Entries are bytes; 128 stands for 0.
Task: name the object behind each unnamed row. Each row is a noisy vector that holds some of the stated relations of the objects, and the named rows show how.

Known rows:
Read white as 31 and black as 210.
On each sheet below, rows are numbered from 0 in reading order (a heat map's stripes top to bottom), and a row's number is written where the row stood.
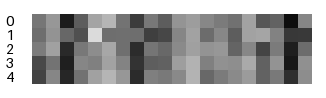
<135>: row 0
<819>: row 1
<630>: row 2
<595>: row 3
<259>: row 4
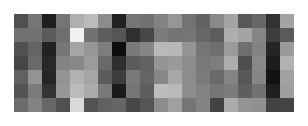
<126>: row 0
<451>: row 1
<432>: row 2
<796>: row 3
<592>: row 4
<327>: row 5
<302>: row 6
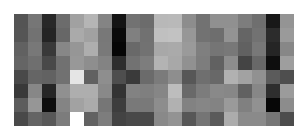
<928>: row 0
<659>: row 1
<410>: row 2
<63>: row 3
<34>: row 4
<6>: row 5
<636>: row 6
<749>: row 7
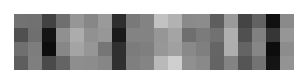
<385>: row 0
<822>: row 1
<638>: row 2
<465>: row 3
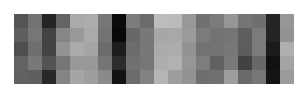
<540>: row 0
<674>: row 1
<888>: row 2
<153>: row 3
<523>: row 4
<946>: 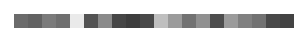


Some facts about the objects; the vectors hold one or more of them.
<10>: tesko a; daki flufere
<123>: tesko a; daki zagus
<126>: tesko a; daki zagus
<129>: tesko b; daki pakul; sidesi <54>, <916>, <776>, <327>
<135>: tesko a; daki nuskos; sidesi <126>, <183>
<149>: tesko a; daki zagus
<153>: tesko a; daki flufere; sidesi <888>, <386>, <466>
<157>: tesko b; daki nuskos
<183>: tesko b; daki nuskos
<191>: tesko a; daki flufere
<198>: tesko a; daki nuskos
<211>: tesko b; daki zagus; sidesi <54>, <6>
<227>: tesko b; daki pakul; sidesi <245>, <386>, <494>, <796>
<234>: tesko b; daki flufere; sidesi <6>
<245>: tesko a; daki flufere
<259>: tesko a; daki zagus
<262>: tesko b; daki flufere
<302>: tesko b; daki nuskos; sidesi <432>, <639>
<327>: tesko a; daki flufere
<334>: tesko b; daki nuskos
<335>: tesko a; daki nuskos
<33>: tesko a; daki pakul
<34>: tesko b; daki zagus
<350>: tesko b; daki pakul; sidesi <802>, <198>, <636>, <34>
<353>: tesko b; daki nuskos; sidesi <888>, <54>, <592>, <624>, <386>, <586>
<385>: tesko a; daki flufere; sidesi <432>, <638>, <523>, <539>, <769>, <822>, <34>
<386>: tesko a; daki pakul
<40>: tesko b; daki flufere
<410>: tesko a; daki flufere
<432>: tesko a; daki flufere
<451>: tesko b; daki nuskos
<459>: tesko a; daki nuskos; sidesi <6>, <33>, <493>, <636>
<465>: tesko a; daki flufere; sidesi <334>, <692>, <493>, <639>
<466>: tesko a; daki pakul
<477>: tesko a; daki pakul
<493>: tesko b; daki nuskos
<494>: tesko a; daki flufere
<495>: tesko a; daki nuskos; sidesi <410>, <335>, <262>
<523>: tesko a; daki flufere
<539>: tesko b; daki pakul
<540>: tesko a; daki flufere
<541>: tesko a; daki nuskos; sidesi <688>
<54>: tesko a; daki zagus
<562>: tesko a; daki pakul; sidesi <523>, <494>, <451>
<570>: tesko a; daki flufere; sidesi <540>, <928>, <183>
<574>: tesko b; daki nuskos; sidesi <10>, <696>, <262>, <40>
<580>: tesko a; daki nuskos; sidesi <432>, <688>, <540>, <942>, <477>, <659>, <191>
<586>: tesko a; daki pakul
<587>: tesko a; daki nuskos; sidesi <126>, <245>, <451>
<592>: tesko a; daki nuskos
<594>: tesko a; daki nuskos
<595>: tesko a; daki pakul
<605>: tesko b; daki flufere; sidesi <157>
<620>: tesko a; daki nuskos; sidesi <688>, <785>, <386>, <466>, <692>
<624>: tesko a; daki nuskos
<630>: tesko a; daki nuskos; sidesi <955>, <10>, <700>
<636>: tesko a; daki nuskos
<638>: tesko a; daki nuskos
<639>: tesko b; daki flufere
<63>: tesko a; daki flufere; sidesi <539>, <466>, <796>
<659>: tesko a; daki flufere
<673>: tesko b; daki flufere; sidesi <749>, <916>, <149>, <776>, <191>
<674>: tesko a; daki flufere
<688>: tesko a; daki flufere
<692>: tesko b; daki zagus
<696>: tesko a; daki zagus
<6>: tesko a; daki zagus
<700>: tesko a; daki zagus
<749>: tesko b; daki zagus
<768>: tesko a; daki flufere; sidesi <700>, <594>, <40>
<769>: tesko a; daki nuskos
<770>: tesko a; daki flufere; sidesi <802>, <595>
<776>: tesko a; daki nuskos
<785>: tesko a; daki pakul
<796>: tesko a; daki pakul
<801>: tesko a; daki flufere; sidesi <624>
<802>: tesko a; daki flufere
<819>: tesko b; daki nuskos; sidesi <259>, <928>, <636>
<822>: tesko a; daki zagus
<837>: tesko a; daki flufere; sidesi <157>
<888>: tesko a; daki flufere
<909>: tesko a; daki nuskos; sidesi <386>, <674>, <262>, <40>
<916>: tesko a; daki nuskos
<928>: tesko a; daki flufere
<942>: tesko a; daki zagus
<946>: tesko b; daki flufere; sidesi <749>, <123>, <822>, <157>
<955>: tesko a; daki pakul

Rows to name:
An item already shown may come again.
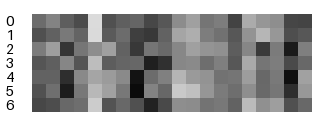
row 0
<302>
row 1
<639>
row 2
<909>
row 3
<227>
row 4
<523>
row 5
<191>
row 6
<539>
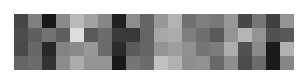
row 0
<149>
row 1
<639>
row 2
<796>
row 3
<837>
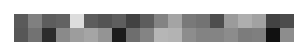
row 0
<334>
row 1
<802>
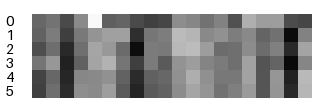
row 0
<157>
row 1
<770>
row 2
<688>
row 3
<135>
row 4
<466>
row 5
<386>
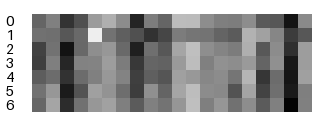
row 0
<570>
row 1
<451>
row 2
<477>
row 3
<33>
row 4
<562>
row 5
<580>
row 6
<459>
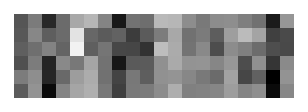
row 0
<928>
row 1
<493>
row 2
<673>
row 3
<955>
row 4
<587>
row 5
<636>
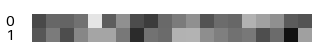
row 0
<34>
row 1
<801>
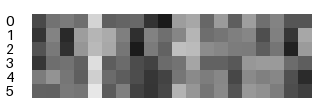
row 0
<129>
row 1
<54>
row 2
<327>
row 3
<692>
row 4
<574>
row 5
<605>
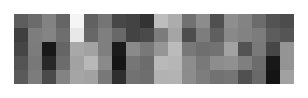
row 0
<673>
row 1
<211>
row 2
<942>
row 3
<928>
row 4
<801>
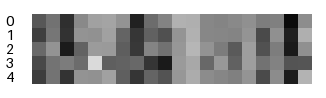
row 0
<802>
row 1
<586>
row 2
<541>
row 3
<129>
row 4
<586>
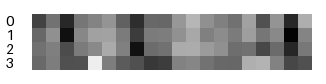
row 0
<785>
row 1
<198>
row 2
<768>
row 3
<183>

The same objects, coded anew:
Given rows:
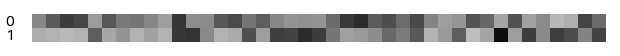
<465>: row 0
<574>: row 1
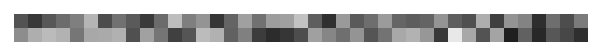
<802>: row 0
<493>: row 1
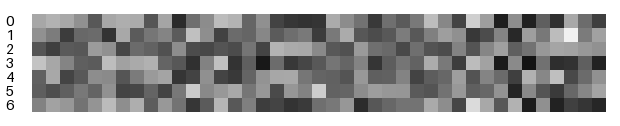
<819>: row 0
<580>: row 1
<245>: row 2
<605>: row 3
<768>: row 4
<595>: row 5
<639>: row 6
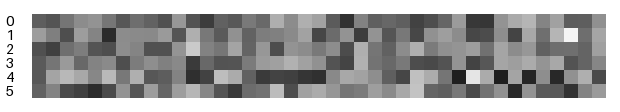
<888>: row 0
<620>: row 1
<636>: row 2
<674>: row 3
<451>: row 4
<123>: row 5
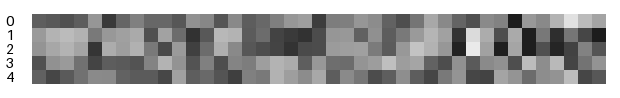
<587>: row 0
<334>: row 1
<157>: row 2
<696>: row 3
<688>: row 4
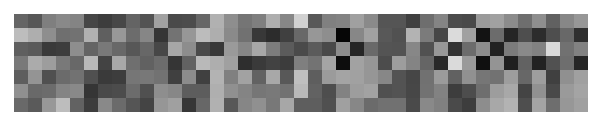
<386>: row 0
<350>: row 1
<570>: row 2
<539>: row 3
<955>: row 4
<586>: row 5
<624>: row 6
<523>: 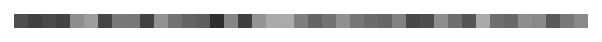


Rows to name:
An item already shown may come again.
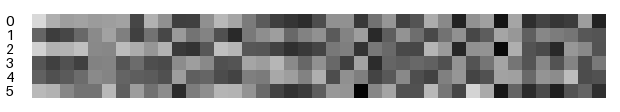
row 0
<129>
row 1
<191>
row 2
<353>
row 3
<928>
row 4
<688>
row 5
<350>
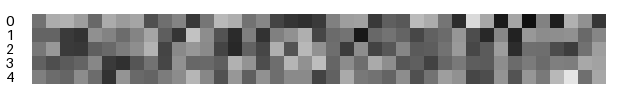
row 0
<183>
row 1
<385>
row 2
<837>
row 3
<796>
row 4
<541>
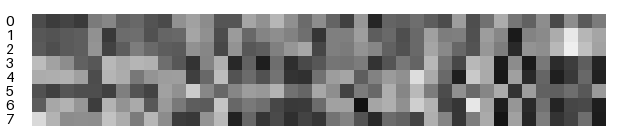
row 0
<928>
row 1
<135>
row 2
<587>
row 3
<605>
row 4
<749>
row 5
<259>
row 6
<34>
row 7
<673>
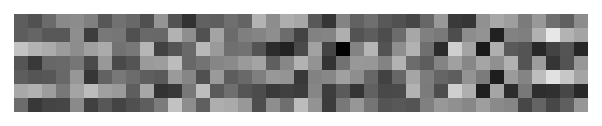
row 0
<888>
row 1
<135>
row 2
<211>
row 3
<6>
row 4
<587>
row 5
<234>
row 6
<33>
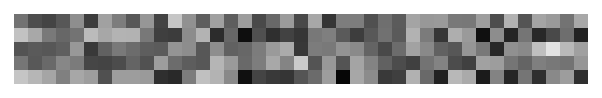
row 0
<459>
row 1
<946>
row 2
<587>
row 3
<466>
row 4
<227>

